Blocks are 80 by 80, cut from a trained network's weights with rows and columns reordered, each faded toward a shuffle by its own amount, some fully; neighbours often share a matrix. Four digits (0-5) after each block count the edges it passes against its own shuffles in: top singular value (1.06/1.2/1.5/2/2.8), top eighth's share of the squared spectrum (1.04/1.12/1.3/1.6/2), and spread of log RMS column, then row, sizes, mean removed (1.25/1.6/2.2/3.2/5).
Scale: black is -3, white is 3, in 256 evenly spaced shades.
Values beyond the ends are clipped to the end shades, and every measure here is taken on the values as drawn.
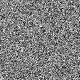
0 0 0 0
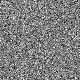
0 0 0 0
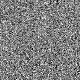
0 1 0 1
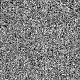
1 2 0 1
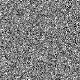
2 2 2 0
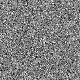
0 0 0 0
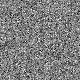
0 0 0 0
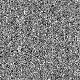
2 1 0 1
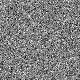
0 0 0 0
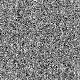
1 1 0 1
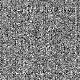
2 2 0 2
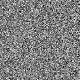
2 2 0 0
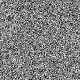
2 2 0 0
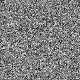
2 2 0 1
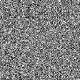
3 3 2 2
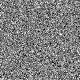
2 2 0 0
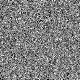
1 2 0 1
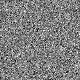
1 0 0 1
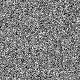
0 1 0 0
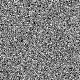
1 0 0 0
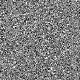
2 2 2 0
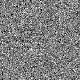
2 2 2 0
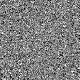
2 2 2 0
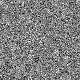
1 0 0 0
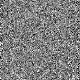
2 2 2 0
